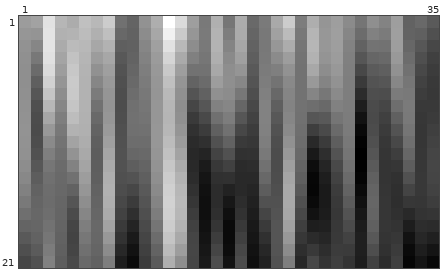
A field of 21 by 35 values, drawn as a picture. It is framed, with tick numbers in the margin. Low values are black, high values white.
Slope: up to the top left. Grain: streaks running down. Ninth with the lowest average: bottom right.
